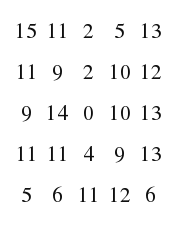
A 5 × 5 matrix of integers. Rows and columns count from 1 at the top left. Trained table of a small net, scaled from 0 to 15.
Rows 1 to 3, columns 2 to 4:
11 2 5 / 9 2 10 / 14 0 10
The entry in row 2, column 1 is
11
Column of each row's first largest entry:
1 5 2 5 4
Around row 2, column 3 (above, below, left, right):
2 0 9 10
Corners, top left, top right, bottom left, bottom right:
15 13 5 6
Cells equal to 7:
0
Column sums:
51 51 19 46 57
